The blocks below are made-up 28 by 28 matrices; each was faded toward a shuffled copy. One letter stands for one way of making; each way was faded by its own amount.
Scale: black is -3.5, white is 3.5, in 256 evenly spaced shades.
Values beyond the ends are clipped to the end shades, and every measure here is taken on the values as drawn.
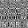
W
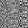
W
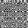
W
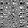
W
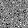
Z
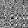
W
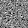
Z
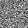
Z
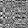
W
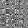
W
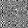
W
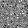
Z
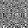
W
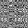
W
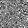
Z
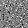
Z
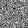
Z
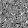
Z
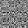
W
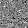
Z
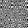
W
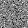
Z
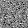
Z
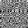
W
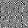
W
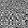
W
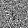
Z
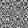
W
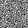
Z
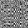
W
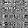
W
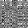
W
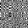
W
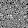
Z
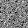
Z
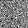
Z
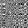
W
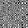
W
